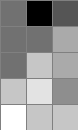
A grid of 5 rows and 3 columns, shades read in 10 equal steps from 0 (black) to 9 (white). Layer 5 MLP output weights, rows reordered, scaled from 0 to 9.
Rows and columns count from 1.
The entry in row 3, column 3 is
6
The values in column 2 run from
0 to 8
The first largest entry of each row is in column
1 3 2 2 1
